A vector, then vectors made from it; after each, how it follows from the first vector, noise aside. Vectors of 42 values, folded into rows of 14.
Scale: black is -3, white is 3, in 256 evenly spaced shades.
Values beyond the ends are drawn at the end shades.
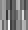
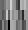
negated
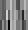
negated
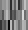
sign-scrambled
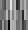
negated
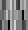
negated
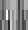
negated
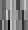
negated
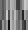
negated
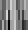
negated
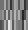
sign-scrambled
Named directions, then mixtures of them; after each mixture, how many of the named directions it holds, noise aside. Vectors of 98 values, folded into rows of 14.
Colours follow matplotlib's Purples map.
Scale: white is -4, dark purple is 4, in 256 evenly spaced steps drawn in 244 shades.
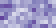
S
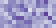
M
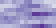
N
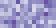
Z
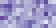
two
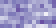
three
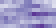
one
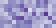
one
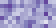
two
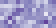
two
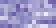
three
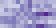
two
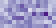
two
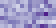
three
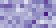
three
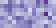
two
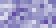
one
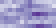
one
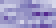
one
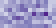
two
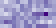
three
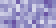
one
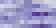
one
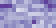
three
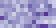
three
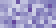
two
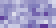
two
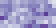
two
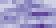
one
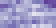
two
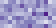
three
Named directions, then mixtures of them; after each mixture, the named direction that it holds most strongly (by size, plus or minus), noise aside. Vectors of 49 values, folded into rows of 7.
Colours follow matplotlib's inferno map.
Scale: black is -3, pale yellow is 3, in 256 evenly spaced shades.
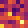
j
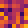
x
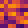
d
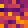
j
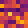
j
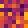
x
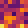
d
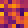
d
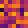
d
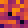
j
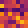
j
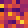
j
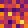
j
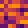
d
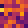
x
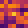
d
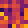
x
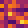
d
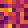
x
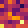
j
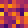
d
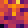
d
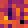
x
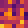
j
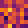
x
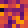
x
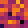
j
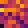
j
